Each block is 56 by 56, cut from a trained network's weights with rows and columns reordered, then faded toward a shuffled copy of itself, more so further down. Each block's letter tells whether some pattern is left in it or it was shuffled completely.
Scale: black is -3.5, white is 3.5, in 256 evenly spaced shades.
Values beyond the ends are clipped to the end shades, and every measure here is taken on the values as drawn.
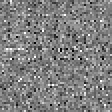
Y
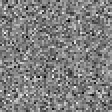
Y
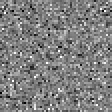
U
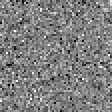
U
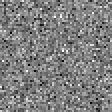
U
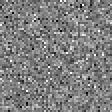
U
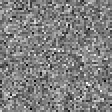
U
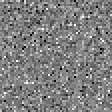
U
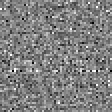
Y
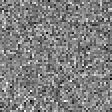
U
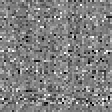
Y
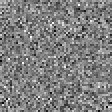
Y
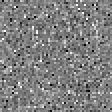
U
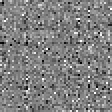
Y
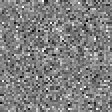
Y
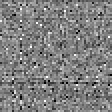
Y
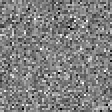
Y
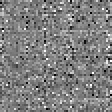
Y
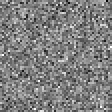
U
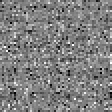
Y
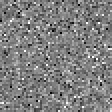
U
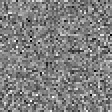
Y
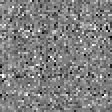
Y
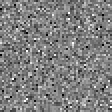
U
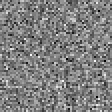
Y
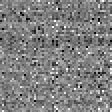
Y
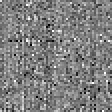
Y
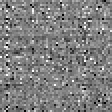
Y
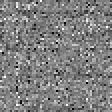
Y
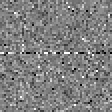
Y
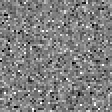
U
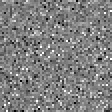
U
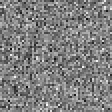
Y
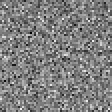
U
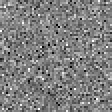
U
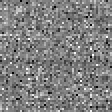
Y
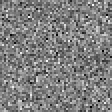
U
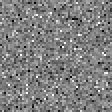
U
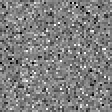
U
